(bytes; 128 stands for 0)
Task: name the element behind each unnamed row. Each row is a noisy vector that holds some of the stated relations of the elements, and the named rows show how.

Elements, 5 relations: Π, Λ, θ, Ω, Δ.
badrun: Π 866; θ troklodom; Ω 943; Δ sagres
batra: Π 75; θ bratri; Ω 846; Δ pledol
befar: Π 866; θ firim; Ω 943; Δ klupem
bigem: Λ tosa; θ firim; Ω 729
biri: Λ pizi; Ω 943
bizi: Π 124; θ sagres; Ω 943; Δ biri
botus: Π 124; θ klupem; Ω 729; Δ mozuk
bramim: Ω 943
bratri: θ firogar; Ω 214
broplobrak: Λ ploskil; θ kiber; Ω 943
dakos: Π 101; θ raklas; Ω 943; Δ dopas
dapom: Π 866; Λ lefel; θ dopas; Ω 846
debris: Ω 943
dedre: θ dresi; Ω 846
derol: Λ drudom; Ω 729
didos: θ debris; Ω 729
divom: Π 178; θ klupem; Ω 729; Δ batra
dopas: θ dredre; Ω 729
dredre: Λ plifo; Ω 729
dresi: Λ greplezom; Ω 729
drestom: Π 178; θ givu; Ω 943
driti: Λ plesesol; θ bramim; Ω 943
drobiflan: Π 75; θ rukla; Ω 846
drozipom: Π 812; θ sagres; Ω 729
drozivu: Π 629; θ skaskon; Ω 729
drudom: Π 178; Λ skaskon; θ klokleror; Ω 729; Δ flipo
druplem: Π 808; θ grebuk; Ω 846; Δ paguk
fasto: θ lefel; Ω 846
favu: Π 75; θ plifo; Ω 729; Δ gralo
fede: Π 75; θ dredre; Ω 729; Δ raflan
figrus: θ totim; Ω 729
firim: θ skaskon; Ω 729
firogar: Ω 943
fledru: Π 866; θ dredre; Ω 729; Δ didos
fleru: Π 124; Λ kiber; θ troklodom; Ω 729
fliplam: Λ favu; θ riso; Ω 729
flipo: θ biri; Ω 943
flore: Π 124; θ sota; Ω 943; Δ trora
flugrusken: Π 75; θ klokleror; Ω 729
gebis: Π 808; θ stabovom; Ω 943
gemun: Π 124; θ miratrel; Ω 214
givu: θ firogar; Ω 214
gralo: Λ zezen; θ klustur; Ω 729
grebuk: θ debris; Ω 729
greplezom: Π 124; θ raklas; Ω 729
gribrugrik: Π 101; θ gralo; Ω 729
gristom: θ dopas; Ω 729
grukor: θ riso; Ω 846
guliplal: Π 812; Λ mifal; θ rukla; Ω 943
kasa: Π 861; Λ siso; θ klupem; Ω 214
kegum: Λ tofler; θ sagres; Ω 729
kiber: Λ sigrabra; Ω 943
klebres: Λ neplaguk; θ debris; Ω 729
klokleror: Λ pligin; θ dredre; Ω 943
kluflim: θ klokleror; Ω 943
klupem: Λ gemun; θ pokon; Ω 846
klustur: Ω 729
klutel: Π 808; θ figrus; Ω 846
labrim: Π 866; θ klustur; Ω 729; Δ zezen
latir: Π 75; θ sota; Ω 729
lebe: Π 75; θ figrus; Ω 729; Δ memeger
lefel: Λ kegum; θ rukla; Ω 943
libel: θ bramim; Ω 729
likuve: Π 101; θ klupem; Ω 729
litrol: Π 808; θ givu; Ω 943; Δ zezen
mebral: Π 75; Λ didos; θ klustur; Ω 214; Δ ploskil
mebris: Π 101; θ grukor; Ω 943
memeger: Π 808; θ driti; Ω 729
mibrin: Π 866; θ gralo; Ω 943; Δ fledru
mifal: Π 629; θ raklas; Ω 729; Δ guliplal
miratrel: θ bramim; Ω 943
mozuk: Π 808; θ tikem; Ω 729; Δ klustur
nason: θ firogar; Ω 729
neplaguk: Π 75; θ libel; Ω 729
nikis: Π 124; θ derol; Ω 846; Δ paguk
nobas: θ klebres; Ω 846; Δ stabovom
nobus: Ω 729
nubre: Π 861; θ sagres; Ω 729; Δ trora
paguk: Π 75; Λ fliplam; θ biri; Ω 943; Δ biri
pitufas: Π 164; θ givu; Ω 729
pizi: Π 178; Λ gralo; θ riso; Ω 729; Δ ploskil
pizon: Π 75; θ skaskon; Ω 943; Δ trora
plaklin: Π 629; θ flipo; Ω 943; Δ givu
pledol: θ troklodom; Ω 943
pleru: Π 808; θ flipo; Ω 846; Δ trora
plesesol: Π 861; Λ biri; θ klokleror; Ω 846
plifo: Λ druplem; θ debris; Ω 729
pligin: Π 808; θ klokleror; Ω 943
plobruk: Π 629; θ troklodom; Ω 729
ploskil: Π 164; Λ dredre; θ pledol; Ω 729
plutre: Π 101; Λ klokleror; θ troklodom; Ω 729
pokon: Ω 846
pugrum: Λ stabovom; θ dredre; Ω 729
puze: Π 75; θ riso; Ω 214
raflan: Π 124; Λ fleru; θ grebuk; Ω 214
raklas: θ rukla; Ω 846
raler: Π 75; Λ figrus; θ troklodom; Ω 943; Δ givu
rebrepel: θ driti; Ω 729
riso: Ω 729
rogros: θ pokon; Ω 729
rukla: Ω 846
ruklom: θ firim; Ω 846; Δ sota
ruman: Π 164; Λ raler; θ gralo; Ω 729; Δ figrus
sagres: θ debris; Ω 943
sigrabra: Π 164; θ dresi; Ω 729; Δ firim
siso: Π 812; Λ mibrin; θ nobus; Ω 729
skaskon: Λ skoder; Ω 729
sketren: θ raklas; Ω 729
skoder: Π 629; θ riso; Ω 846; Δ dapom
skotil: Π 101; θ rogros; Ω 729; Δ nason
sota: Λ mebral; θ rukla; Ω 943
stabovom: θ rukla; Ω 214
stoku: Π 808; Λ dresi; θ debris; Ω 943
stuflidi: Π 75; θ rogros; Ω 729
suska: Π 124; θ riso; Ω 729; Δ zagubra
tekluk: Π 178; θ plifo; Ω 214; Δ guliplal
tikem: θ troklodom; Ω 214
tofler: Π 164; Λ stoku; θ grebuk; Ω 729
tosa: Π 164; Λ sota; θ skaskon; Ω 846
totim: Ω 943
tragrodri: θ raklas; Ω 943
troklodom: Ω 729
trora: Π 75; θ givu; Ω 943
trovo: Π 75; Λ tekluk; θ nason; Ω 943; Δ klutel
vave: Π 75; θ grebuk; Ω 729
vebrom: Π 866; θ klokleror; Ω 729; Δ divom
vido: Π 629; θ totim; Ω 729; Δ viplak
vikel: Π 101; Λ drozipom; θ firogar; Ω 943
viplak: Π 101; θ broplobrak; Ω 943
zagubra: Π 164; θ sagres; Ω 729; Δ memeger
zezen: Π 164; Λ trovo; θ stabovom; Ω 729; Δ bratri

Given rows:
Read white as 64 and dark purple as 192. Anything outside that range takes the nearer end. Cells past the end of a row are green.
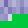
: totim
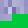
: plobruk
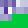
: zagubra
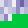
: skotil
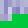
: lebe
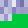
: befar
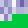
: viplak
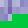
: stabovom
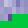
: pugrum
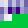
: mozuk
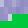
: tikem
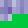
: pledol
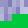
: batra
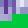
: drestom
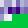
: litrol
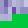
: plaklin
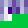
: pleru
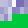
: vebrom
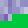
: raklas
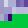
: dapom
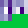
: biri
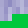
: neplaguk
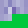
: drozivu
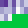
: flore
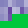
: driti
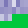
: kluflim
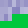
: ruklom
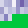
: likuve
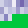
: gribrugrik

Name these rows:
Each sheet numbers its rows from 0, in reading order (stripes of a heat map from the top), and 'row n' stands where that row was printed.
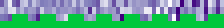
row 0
mebral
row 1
klupem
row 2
debris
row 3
divom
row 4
raflan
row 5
nikis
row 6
stoku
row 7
gralo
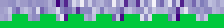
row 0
nobas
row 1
skoder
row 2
pizi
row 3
didos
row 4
dresi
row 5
mebris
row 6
lefel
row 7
tragrodri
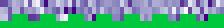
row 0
trovo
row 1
dredre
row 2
pligin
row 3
kasa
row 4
klokleror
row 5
fasto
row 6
paguk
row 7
drudom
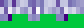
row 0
ruman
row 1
sigrabra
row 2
fleru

